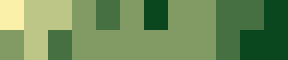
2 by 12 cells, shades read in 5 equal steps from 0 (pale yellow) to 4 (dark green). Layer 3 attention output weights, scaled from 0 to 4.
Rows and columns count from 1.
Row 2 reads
2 1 3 2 2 2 2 2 2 3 4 4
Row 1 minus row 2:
-2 0 -2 0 1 0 2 0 0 0 -1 0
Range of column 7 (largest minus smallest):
2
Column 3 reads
1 3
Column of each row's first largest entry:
7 11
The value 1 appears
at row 1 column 2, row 1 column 3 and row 2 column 2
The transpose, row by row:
0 2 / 1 1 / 1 3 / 2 2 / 3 2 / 2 2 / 4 2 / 2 2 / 2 2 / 3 3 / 3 4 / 4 4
